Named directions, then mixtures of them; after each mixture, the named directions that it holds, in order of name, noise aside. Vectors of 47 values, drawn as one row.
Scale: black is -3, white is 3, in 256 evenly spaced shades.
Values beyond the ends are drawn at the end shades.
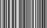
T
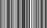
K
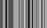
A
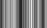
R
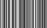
T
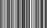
K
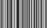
K, T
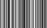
K, T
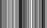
R, T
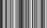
A, R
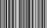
A, T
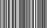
T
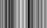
A, R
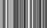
A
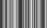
A, R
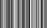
A, K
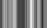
K, R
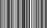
K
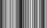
R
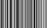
T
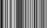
R, T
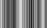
R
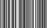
T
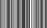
K
